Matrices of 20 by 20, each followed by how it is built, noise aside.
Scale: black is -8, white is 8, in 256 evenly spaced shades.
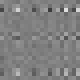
low rank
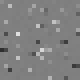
sparse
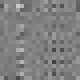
low rank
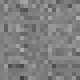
low rank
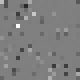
sparse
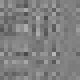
low rank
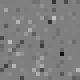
sparse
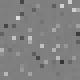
sparse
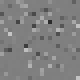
sparse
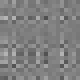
low rank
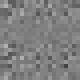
low rank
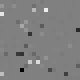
sparse
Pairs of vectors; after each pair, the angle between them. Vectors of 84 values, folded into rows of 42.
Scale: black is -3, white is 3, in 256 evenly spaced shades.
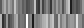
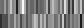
orthogonal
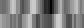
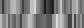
nearly parallel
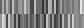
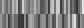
orthogonal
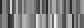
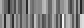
orthogonal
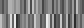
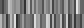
nearly parallel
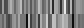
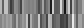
nearly opposite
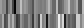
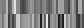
nearly opposite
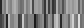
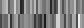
partly aligned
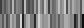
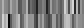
orthogonal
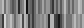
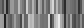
nearly opposite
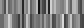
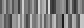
nearly opposite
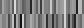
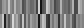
partly aligned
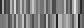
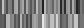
orthogonal
